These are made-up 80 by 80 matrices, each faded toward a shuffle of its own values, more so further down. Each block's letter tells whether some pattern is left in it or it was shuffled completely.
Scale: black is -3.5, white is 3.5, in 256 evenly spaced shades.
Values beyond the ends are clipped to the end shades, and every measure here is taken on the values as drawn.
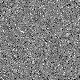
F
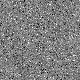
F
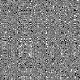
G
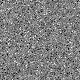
F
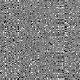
G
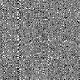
G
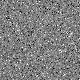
F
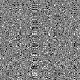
G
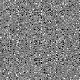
G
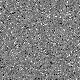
F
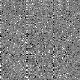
G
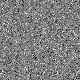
F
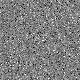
F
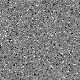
F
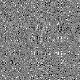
G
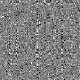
G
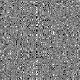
G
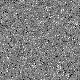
F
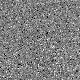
F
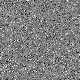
F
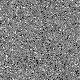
F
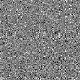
G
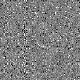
G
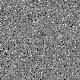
F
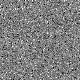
F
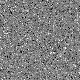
F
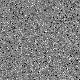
F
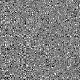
G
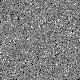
F
